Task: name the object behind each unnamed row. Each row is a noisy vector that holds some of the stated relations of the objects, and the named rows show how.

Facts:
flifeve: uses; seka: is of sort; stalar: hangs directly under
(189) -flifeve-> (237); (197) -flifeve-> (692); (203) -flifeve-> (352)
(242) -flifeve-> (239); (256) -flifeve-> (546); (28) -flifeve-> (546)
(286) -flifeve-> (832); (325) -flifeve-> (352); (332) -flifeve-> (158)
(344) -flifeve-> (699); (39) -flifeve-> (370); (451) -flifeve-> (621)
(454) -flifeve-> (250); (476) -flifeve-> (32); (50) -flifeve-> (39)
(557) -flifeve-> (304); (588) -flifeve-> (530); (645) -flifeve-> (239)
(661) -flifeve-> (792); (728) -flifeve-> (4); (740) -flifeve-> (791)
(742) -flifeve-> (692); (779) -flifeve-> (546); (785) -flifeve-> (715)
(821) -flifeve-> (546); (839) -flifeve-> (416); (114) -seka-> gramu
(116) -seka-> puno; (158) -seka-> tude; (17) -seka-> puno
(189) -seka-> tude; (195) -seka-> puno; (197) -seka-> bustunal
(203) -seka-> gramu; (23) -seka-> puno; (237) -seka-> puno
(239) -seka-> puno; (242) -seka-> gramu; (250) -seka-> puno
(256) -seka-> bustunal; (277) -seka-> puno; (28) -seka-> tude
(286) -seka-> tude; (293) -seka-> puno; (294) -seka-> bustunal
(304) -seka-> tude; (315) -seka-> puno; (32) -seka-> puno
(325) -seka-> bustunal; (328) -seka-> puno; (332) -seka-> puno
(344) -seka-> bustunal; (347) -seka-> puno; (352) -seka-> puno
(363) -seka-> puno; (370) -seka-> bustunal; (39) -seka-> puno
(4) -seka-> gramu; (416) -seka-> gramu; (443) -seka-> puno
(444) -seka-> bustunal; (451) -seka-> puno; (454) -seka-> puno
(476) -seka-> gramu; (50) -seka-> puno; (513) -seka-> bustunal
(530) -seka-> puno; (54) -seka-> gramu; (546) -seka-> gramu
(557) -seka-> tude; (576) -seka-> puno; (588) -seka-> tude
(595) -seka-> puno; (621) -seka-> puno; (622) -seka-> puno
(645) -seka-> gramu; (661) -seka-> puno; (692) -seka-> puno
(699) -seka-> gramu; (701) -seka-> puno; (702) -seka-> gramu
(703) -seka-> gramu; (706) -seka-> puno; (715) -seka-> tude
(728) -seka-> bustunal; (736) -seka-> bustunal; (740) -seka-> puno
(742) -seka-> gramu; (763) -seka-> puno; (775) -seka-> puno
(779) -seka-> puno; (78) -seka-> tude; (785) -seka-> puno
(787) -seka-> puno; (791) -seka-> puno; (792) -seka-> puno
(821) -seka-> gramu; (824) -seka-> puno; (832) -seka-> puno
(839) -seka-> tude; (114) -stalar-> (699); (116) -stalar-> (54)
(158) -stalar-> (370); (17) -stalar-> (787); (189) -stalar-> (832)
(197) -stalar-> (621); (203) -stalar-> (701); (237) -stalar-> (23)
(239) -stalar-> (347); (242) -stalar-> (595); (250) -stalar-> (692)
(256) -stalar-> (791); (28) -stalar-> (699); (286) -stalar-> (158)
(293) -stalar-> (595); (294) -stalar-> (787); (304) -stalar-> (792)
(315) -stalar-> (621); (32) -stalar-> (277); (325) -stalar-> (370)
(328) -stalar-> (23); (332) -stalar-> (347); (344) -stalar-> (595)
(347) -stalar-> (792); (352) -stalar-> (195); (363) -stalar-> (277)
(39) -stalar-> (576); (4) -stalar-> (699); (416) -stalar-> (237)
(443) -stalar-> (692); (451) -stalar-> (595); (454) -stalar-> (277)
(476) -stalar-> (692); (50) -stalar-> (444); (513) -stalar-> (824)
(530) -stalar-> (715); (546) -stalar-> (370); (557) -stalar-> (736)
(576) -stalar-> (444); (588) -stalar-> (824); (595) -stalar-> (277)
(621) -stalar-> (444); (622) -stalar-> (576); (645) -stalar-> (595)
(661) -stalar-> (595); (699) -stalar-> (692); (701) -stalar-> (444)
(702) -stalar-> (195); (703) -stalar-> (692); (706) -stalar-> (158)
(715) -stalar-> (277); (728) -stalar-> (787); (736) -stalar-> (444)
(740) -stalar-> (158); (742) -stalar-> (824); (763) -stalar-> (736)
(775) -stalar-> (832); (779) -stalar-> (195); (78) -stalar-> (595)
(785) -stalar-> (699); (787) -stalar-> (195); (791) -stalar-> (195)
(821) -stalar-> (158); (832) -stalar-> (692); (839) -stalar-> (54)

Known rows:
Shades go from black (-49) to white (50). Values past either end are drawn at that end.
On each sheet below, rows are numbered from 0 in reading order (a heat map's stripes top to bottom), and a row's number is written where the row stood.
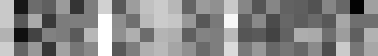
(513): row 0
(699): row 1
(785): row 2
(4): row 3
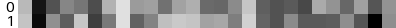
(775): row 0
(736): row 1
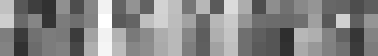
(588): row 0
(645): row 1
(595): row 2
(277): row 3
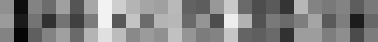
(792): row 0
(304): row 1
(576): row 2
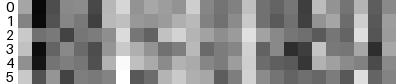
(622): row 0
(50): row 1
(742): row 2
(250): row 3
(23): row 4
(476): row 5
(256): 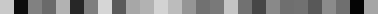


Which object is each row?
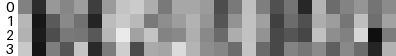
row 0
(791)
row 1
(740)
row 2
(332)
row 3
(728)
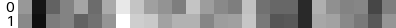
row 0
(621)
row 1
(237)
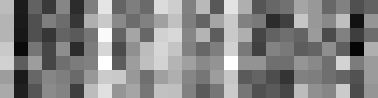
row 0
(839)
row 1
(454)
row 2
(189)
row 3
(325)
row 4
(416)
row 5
(692)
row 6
(779)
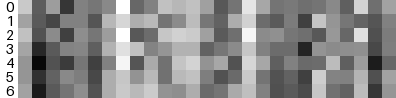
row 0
(546)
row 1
(530)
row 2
(203)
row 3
(824)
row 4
(557)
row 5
(17)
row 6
(239)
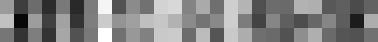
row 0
(78)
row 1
(370)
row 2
(715)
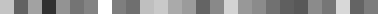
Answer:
(54)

